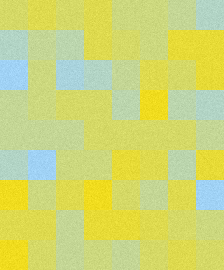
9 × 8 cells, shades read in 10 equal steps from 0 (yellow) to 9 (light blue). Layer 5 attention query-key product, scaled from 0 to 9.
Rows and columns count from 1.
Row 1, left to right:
3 2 3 2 4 4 5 7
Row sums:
30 29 39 34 32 34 25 20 25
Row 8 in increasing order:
1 1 2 2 2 3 4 5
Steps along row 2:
down up down up up down same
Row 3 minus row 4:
4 0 5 4 -1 2 -3 -6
